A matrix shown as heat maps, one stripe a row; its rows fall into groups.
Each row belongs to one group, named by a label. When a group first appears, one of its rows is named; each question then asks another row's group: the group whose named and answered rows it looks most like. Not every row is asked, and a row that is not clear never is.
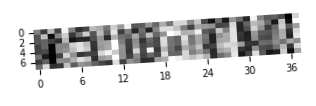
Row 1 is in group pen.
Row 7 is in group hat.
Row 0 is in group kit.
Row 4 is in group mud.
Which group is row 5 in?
mud
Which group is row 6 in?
mud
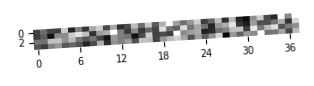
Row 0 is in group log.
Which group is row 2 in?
kit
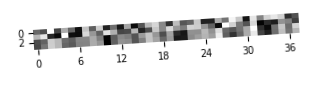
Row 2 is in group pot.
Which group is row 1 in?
hat
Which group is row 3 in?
pot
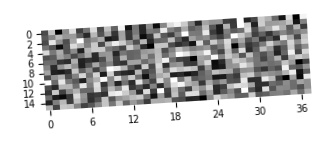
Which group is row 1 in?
kit
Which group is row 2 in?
kit
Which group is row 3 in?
mud
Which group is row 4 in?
pot
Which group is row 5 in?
log
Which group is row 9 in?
kit
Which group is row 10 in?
pot
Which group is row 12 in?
pen
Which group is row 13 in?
mud
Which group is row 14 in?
kit
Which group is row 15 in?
pot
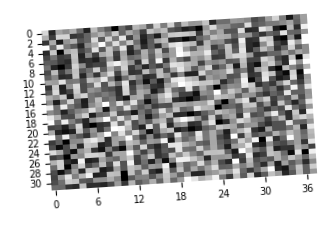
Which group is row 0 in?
kit
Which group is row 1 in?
pot
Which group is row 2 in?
pen
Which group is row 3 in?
pot
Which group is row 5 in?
log
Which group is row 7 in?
mud
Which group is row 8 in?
pen
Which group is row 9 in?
log
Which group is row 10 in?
pot
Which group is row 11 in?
pen
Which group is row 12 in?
hat
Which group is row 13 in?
kit
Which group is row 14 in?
pot
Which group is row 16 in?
hat
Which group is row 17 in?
kit
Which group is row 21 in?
pot
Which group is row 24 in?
kit
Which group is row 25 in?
mud
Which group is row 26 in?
hat
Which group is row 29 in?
kit
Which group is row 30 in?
pot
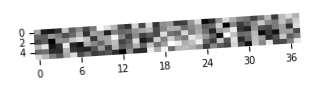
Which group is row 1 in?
log
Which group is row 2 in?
mud
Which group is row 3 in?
hat
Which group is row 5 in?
kit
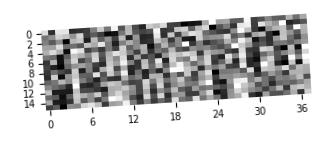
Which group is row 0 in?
pot
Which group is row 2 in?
kit
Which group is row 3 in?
pot
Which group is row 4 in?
kit
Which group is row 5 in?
mud
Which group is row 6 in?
pen
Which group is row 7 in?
mud
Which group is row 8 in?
log
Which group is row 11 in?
log
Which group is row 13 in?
mud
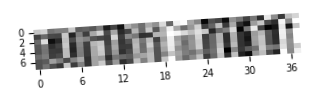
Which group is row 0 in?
kit
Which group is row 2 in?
hat
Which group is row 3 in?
log
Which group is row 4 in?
log
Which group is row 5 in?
log
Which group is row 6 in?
log
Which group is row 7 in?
log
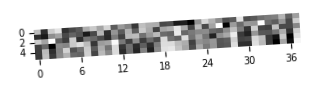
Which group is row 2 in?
kit
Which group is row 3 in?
mud
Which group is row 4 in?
pen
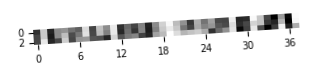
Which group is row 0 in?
pen
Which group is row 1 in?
pen
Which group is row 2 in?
hat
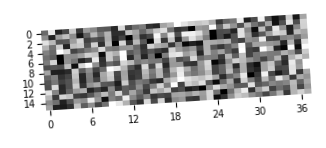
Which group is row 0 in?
hat
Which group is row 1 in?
pot
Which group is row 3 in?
kit
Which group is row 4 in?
pot
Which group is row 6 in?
pen
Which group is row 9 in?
log
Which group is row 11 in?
hat
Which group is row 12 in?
kit
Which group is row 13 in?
pot
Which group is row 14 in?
hat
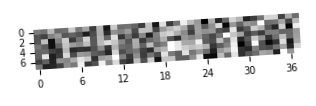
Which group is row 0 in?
kit
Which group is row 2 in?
pen
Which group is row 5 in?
hat
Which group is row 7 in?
log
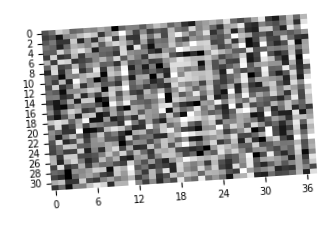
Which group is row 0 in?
pot
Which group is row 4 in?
kit
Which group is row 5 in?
hat
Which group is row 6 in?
pot
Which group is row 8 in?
pen
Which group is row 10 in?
kit
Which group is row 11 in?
hat
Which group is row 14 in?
mud
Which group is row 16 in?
pot
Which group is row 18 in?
kit
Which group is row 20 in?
log
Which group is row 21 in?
pot
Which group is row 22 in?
hat
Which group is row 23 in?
pot
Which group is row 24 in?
log
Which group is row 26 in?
pot
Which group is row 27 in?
hat
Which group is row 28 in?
pen
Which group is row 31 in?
mud
